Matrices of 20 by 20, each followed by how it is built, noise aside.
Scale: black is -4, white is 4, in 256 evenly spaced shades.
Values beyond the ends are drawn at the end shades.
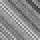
Toeplitz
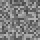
noise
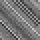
Toeplitz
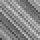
Toeplitz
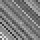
Toeplitz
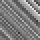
Toeplitz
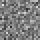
noise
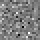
noise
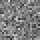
noise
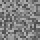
noise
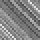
Toeplitz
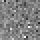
noise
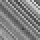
Toeplitz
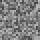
noise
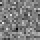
noise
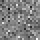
noise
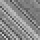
Toeplitz
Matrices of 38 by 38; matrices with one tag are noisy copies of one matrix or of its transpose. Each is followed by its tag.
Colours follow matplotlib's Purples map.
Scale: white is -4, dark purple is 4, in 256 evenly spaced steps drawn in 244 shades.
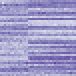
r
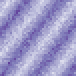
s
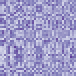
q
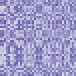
q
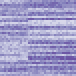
r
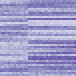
r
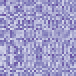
q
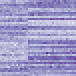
r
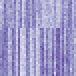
r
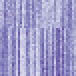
r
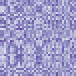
q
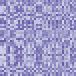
q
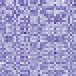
q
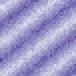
s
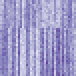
r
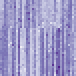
r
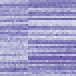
r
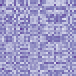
q
